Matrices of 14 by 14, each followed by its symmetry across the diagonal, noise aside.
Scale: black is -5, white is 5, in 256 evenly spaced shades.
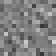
antisymmetric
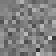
antisymmetric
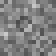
symmetric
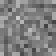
symmetric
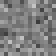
antisymmetric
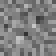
antisymmetric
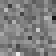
antisymmetric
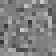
antisymmetric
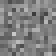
antisymmetric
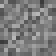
symmetric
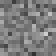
neither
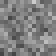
neither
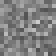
neither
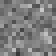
neither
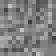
antisymmetric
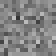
neither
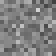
neither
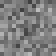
neither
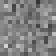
neither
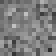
symmetric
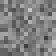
neither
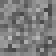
symmetric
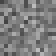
neither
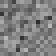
symmetric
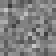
antisymmetric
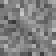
antisymmetric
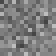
symmetric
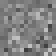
symmetric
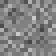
symmetric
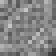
symmetric
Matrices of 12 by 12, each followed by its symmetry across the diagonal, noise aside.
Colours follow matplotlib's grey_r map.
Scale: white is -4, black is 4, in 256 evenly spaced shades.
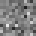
antisymmetric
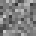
antisymmetric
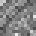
symmetric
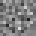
antisymmetric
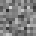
antisymmetric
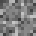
symmetric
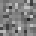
antisymmetric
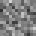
antisymmetric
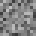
symmetric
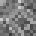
symmetric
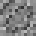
symmetric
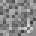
symmetric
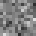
antisymmetric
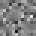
antisymmetric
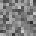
antisymmetric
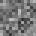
symmetric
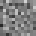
antisymmetric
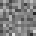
antisymmetric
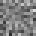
antisymmetric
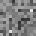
symmetric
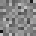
symmetric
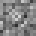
symmetric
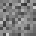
symmetric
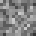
symmetric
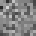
symmetric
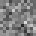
antisymmetric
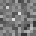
symmetric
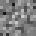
symmetric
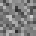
antisymmetric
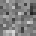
antisymmetric
